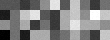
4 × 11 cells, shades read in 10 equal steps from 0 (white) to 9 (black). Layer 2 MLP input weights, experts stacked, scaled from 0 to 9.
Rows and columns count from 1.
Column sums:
27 21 20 17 18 21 17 8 17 17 13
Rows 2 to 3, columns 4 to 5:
1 6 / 7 5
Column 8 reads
2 2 1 3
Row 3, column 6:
7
